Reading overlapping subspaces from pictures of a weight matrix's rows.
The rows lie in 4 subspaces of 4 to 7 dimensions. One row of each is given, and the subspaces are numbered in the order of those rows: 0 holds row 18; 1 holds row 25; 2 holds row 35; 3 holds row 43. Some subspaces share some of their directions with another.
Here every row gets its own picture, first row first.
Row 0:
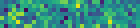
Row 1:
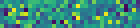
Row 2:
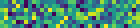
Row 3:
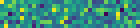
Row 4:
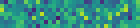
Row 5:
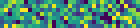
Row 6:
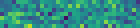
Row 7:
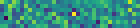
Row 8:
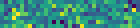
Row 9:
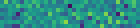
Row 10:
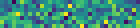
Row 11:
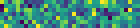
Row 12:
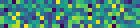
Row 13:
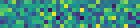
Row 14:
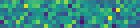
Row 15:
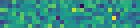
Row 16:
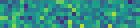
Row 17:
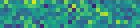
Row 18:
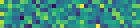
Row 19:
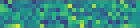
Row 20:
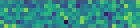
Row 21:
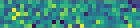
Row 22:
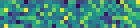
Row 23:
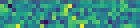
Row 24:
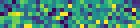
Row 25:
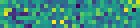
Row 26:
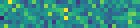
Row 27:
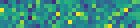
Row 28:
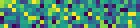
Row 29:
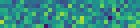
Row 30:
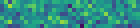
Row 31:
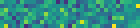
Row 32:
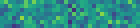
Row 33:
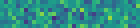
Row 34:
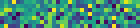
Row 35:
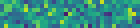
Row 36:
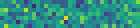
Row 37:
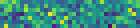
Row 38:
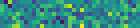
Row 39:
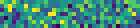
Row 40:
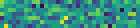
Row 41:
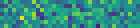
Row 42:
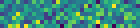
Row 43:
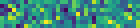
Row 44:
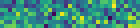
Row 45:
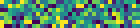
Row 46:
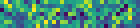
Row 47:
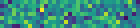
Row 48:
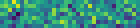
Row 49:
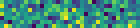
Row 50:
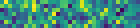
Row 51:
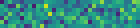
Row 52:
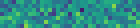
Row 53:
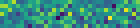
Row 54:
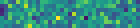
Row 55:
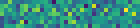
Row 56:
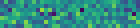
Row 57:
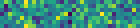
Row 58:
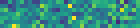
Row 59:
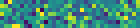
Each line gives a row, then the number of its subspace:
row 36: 2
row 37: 2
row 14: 0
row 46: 2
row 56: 2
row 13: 0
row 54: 2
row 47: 0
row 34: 0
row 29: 0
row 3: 1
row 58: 1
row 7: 2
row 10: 0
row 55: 2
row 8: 1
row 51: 1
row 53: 2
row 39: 2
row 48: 3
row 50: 2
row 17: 2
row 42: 0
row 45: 0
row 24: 2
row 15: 0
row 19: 3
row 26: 1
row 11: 2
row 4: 2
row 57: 2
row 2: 2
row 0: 3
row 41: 0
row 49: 1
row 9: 1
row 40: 1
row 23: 3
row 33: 3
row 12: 0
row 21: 1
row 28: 1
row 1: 1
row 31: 0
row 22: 1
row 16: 2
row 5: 1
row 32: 2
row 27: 2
